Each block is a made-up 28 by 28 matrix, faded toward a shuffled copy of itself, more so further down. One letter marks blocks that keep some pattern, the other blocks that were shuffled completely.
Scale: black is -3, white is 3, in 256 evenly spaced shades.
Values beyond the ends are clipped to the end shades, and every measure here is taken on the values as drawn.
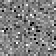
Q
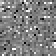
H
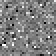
Q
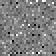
H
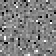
Q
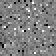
Q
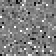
Q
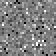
Q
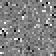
Q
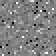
Q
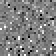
Q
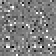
H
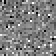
Q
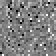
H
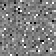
Q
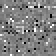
H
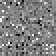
H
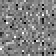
H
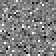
Q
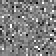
Q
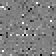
H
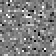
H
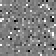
H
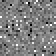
Q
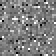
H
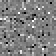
H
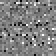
H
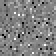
Q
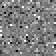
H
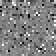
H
